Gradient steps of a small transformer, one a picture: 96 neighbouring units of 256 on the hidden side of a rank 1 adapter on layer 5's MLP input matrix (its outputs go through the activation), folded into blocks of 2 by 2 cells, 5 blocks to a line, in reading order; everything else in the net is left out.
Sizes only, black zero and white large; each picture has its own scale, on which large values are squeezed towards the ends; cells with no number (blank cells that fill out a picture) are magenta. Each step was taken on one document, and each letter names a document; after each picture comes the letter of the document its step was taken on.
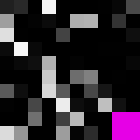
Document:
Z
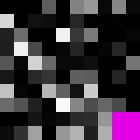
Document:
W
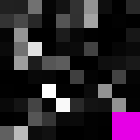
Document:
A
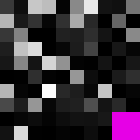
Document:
A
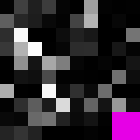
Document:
A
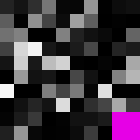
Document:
A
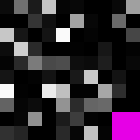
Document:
Z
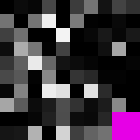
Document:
W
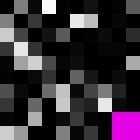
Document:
Z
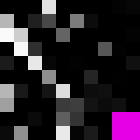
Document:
Z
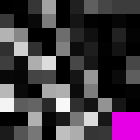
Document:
W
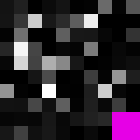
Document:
A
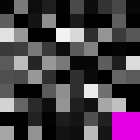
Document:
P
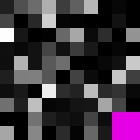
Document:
P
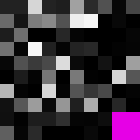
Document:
A
